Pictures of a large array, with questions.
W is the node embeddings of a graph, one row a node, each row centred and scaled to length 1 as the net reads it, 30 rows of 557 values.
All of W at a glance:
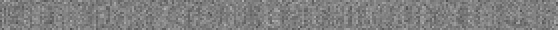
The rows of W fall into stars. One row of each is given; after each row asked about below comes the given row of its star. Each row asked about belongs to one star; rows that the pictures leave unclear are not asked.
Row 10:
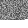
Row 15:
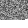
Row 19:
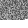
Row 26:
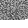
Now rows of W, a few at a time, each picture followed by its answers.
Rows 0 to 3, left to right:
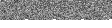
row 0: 19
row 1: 19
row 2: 15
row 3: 26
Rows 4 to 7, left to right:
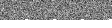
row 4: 15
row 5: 19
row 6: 19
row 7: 26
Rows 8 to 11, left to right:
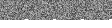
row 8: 10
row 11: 26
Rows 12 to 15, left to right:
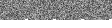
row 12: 26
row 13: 19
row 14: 10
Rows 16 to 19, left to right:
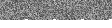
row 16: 19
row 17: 26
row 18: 26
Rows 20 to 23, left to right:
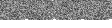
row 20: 26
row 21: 10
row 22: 19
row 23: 10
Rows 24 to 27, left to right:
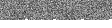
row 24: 10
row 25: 15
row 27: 15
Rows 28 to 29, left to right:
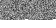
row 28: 19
